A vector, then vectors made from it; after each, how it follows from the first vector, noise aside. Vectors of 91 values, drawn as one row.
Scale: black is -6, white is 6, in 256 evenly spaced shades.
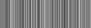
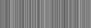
shrunk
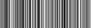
scaled up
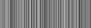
negated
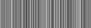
reversed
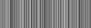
negated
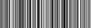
scaled up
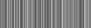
wrapped around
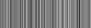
sign-scrambled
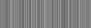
shrunk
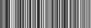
scaled up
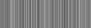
shrunk
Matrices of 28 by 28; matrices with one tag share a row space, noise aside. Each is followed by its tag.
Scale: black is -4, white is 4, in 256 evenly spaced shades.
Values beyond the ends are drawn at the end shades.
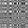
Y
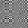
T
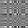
Y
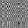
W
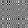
W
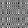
W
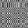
W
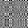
T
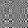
T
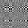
T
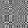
T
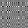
W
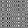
W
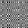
W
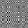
W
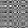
Y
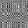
W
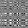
Y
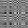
Y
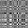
Y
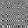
W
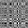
Y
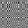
W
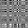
Y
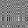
W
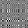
W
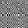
W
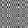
W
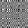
W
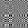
T
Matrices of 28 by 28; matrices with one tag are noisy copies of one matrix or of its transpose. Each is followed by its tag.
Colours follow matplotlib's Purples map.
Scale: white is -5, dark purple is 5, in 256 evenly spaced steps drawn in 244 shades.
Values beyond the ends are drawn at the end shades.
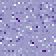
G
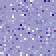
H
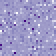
H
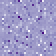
G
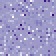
H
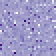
H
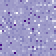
H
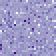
H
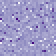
G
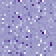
G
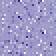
G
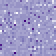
H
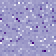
G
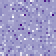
H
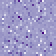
G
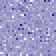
H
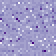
G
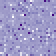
H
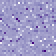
G
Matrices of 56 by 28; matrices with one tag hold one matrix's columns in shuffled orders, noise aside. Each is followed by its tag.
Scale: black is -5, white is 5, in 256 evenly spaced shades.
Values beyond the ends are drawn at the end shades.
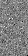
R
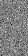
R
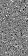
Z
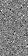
Z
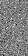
R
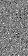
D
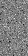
R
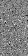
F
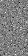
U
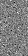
U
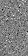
Z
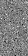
R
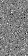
D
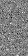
D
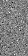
U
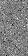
R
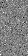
U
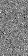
D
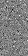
Z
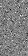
Z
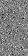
D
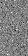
U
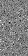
F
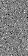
D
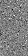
Z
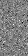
F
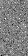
R
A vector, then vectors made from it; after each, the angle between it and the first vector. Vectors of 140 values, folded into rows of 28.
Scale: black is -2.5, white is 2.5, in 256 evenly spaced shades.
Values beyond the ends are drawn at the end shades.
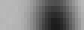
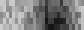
nearly parallel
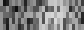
partly opposed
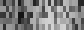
partly opposed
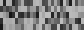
orthogonal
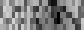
partly aligned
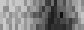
nearly parallel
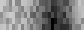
nearly parallel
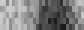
nearly parallel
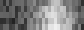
nearly opposite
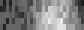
nearly opposite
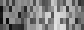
partly opposed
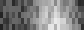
nearly opposite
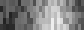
nearly opposite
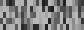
orthogonal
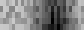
nearly parallel
